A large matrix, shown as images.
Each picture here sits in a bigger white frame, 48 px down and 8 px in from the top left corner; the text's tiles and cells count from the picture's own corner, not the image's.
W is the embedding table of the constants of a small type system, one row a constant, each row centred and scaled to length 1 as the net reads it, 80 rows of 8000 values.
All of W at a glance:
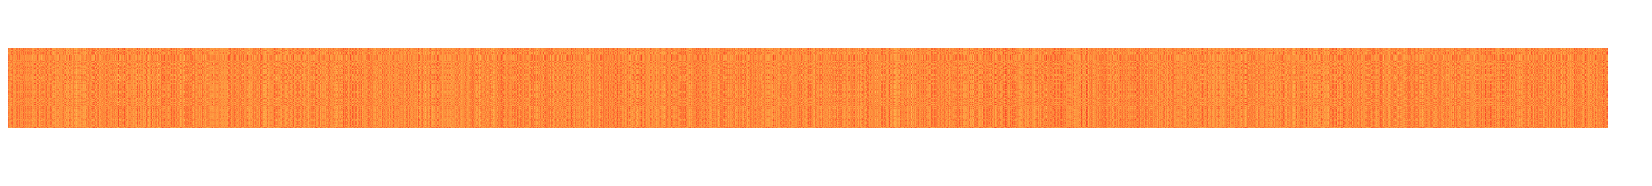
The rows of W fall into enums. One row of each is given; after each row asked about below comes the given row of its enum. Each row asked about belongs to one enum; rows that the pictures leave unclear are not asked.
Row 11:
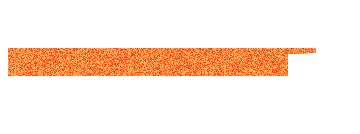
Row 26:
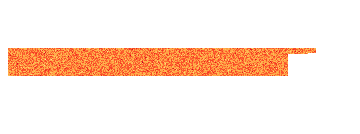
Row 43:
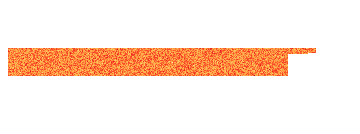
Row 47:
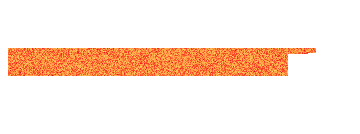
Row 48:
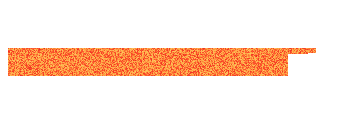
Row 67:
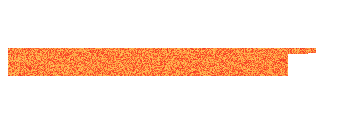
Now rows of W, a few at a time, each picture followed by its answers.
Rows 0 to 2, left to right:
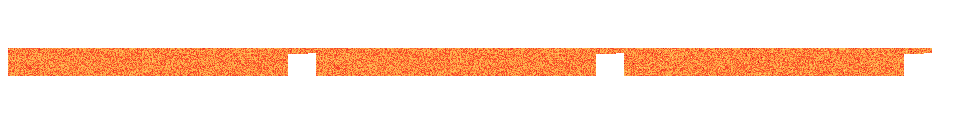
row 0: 48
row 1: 48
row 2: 26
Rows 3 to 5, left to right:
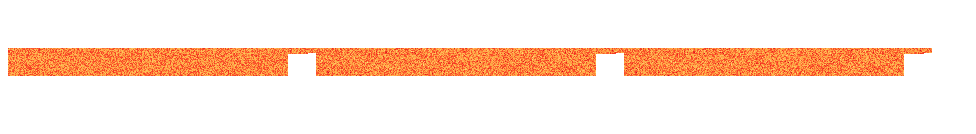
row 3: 48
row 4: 47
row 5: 47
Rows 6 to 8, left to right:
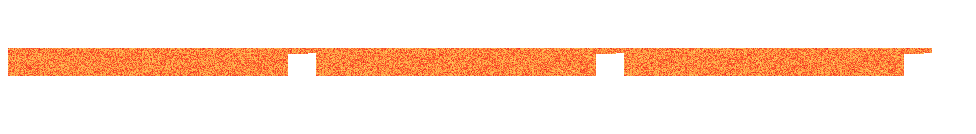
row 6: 48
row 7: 11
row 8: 11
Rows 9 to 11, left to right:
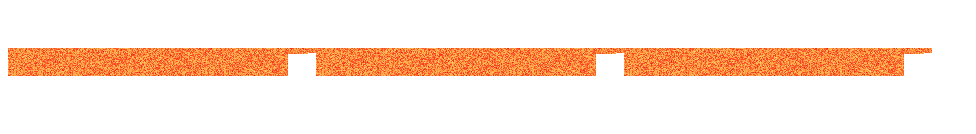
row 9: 11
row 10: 11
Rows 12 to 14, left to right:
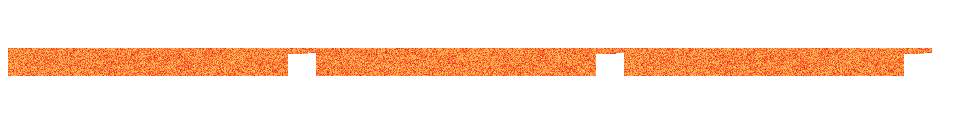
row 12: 43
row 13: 47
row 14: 43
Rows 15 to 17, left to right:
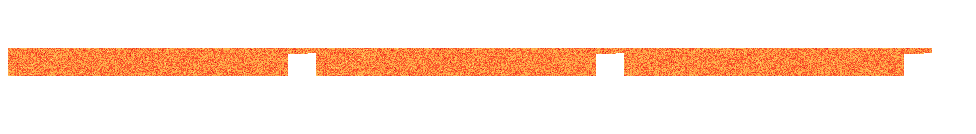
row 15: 26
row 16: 26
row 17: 11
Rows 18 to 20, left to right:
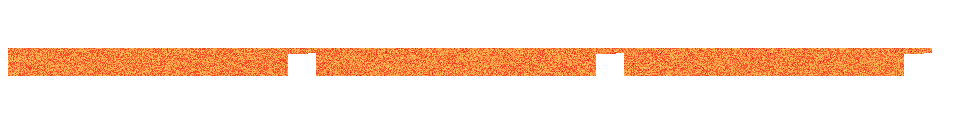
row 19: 47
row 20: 26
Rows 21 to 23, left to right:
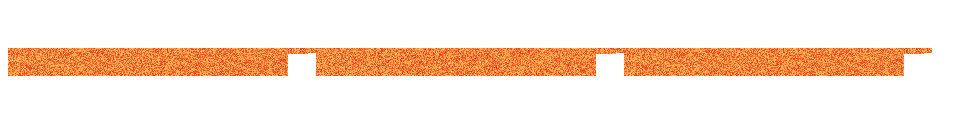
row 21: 67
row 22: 43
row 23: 67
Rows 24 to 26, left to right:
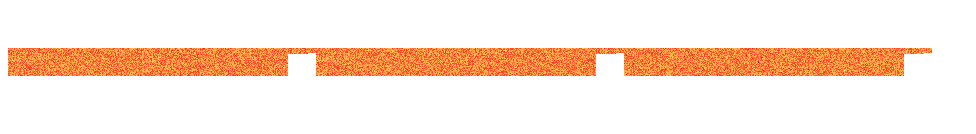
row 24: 48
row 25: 67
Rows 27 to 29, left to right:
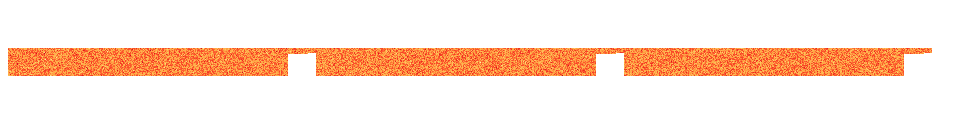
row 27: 26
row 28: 43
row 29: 11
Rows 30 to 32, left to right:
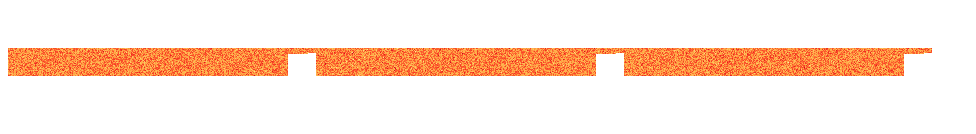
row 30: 11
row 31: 26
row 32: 43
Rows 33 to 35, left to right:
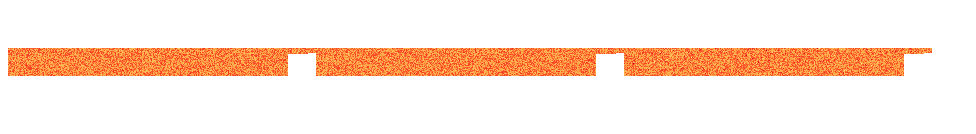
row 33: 48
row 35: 26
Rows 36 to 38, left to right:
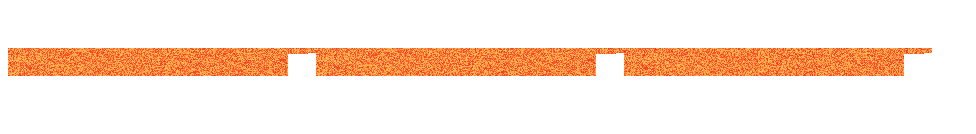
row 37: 67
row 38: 48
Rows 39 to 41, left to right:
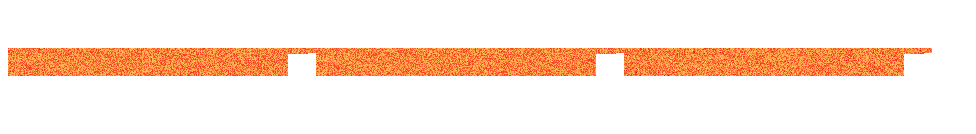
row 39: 48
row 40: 67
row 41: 47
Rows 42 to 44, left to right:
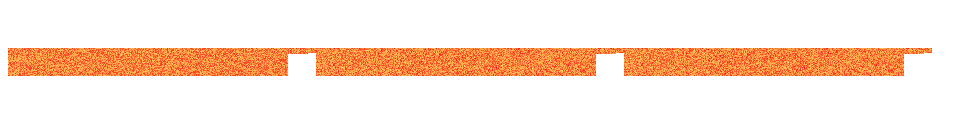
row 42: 67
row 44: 43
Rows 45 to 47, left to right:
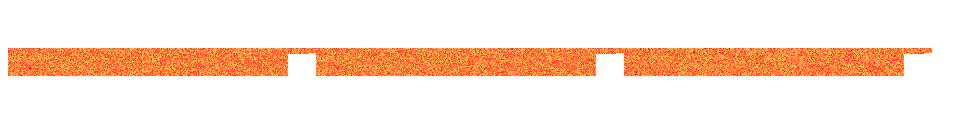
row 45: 48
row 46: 67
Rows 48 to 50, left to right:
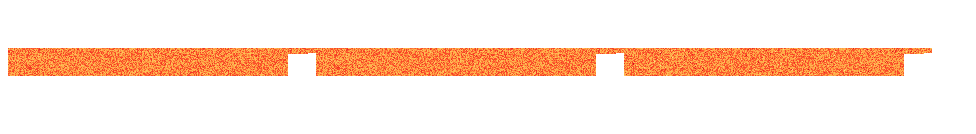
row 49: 48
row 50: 26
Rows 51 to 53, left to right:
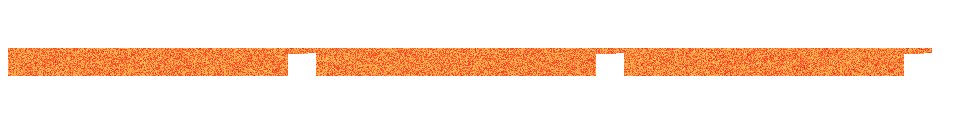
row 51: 11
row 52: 67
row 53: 43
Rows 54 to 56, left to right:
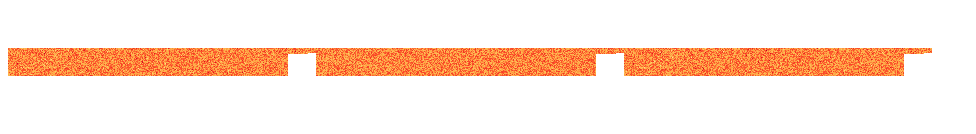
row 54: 26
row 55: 67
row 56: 26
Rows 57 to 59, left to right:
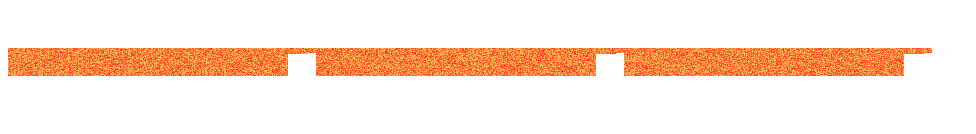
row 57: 11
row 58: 47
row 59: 67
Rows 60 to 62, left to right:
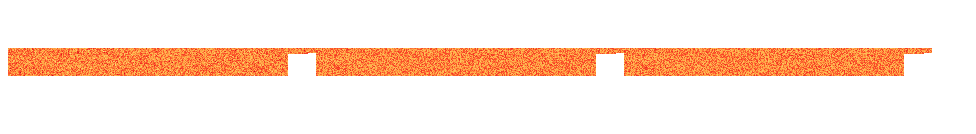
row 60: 47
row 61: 48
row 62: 48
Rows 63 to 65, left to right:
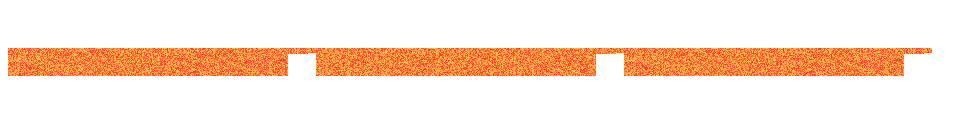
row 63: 67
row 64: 11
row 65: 67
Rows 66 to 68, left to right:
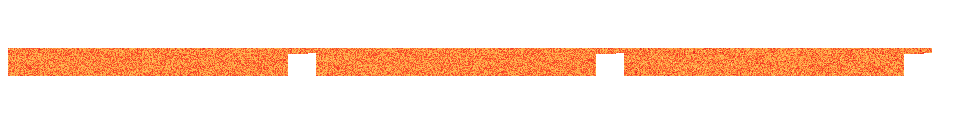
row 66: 48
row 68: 47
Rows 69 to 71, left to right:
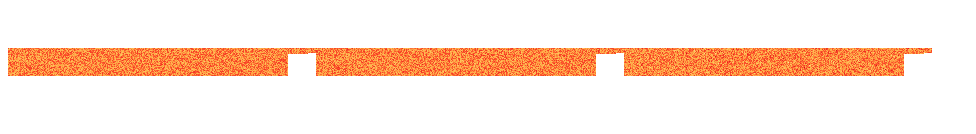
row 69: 67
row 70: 48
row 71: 43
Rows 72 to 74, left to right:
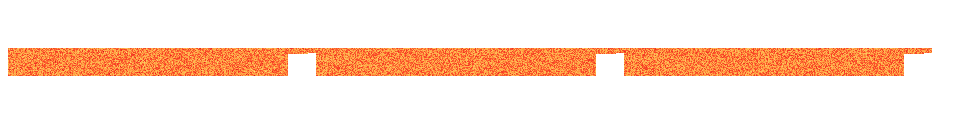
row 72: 11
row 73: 67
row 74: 48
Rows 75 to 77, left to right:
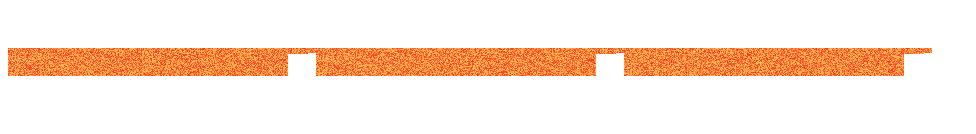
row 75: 48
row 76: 67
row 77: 11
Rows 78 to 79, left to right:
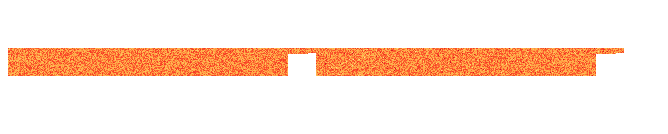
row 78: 67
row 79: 26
